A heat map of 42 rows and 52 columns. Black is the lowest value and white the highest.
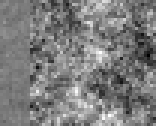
Ninth with the lowest average: middle right. Odd rows or columns: none. Grain: blotchy. Seam: vertical, 20% of the way across, the left part calmer.
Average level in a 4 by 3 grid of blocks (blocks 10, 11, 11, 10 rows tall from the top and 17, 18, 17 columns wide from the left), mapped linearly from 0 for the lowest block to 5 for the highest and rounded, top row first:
223 / 240 / 331 / 252
